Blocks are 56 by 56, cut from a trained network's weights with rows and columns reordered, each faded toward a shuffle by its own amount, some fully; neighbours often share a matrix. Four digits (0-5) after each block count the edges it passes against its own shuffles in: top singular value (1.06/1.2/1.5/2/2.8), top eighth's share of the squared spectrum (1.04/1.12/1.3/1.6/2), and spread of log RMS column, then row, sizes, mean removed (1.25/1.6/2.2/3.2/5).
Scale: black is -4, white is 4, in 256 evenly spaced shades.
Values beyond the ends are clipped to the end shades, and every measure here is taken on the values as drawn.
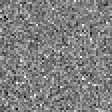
1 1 0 0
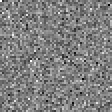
1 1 0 0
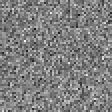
0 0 0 0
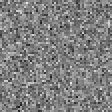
0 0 0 0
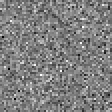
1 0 0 0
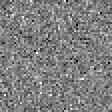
0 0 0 0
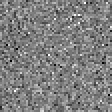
0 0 0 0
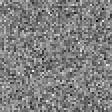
0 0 0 0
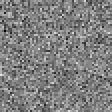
0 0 0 0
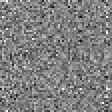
3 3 2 1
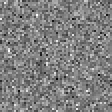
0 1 0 0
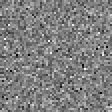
1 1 0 0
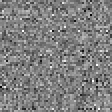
3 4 2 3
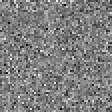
2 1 0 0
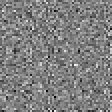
3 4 2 2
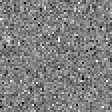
1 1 0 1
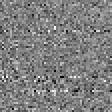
3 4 2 2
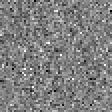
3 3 1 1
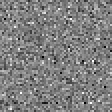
2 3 1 2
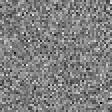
3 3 0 2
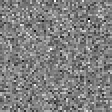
2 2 0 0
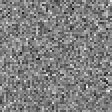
1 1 0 0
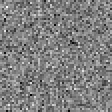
2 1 0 1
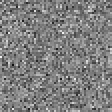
3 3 0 1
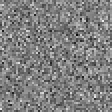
3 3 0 1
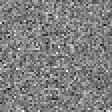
2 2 1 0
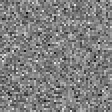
1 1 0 0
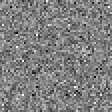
1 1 0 0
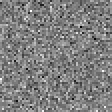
1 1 0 0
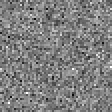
1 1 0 0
